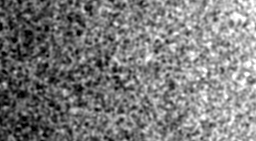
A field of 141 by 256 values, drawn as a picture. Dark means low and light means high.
The values follow a bell shape. The field climbs toward the right. The field is mottled with small blotches. No row or column stands out. On average the colour sits 50% of the way up the scale. No regular stripes run through it.
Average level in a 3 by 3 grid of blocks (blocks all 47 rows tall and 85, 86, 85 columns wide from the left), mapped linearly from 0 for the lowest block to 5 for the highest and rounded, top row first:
0 3 5 / 0 2 5 / 0 2 4
